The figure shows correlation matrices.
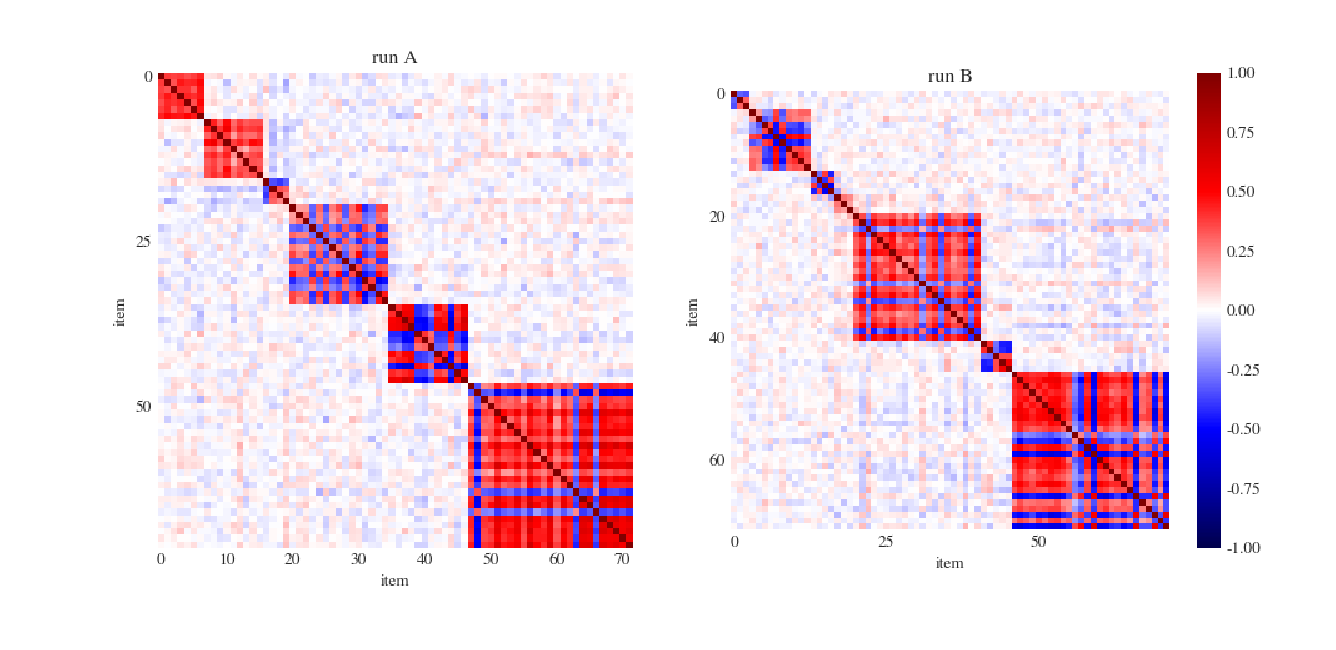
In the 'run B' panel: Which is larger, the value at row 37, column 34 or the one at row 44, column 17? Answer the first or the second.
the second
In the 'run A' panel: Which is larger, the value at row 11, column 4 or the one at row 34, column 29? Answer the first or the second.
the second
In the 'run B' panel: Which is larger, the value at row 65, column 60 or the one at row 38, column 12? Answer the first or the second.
the first
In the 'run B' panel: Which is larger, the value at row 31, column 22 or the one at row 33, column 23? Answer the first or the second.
the second
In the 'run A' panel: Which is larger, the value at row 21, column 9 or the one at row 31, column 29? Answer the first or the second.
the first
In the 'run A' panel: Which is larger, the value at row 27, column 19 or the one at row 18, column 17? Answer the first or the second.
the second
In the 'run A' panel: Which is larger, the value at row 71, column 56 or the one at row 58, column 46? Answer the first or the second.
the first
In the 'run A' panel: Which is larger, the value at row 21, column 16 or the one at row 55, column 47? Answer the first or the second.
the second
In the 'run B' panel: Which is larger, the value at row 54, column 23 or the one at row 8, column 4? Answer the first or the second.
the first
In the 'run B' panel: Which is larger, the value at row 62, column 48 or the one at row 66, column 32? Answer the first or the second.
the first
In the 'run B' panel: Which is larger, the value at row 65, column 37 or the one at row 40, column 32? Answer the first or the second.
the second
